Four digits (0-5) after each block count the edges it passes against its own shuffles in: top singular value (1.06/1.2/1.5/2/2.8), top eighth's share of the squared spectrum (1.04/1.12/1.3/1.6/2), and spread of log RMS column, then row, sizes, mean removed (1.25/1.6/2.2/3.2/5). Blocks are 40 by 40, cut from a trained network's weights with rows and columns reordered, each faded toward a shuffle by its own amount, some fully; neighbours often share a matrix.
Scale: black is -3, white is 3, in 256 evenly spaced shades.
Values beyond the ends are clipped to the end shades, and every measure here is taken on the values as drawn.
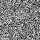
1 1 0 0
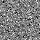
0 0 0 0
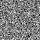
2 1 0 1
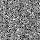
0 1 0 0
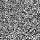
3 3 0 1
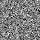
0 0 0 0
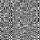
4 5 3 2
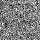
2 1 0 0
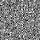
2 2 1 0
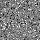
0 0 0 0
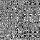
3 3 2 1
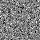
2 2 0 0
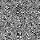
3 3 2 1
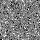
2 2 0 0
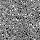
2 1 0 0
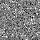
1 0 0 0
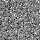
0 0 0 0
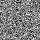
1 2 0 0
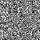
3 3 2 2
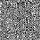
3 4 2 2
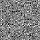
3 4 2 2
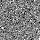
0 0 0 0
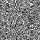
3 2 1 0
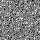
0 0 0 0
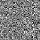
3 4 2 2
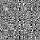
3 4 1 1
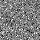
1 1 0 0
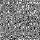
3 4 3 2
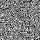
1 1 0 0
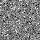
0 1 0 0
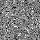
2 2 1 0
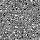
2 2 0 0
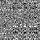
3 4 2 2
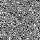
2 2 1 0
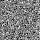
0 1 0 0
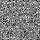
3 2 1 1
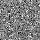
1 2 0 0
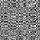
4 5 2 3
